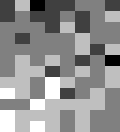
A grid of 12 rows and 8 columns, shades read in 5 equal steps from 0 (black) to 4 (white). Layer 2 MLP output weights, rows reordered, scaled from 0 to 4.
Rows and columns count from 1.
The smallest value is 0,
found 2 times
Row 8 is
3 3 2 4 3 2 2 3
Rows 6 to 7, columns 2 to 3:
3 2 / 3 3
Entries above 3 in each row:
0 0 0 0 0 0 0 1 2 1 1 2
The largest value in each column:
4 3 4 4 3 3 3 3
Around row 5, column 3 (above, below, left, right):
2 2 2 2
